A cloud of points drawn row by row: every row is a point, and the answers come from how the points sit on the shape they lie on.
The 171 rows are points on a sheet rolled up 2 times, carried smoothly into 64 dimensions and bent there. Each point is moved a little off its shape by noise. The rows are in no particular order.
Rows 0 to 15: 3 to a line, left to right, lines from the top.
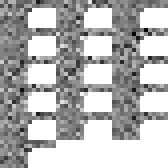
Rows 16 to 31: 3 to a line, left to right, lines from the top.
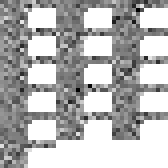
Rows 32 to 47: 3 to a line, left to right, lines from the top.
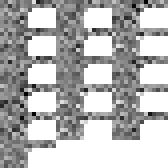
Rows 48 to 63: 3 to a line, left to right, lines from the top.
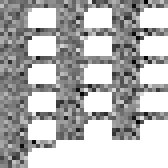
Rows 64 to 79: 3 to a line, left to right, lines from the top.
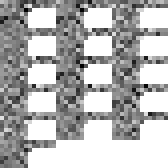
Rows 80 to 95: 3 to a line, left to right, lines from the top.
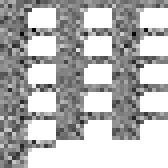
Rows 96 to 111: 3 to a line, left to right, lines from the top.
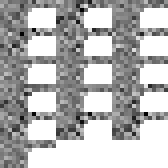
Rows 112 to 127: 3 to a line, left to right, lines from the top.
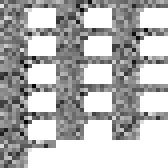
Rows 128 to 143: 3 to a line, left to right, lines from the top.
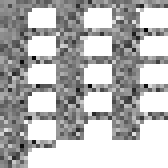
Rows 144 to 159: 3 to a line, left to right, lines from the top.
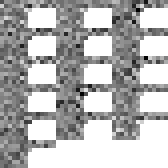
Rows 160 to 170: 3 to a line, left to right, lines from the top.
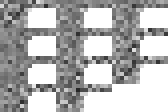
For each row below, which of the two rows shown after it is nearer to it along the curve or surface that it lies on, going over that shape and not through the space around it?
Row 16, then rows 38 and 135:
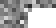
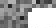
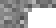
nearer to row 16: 38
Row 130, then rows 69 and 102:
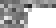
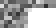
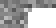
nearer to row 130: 69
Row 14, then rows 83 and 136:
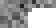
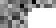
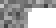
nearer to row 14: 136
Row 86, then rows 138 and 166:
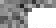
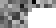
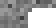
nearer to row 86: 166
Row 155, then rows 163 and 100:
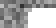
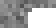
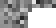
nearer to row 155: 163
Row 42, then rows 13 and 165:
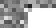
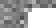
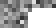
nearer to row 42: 165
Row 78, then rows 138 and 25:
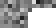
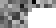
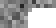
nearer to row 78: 25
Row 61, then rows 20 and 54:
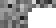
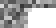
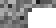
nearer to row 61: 54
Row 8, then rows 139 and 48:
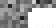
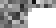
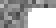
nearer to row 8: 48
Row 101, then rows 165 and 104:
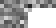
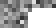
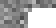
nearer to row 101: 165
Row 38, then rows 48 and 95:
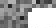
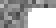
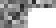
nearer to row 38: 48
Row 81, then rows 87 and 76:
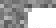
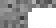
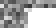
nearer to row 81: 87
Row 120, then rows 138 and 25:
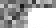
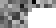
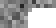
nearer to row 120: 138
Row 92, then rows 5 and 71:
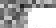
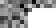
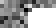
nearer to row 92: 5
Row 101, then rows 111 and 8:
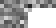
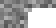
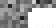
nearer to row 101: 8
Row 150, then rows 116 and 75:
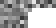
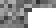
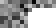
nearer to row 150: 116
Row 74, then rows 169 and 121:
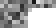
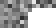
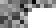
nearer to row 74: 121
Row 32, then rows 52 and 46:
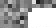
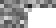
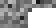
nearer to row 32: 46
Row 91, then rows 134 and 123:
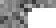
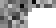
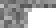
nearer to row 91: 123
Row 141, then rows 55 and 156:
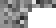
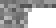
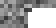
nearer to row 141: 156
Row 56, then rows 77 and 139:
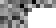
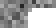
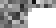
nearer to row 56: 139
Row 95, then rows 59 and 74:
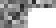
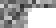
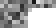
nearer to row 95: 74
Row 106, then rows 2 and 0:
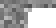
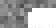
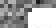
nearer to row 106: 2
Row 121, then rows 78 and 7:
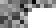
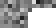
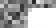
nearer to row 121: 7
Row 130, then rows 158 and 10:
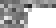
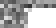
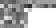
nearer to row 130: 10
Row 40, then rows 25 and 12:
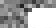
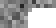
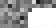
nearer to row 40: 25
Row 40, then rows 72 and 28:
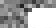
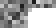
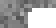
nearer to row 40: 28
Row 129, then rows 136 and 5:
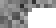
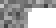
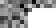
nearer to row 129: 136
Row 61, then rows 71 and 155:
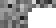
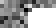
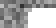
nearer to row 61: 155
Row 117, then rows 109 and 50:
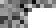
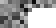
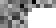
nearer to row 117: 109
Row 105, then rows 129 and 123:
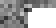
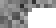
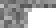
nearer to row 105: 129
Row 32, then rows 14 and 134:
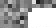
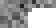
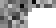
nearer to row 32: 14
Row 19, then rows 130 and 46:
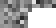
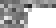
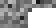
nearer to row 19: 46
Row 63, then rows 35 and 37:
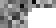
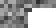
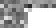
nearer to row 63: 37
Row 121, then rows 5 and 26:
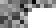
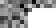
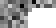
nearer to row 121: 5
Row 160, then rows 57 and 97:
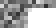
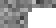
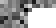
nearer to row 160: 97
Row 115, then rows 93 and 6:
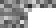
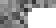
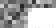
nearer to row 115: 6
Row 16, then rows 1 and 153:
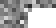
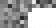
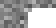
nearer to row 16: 1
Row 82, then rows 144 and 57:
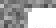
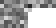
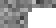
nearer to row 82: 57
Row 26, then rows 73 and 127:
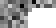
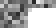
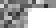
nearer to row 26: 73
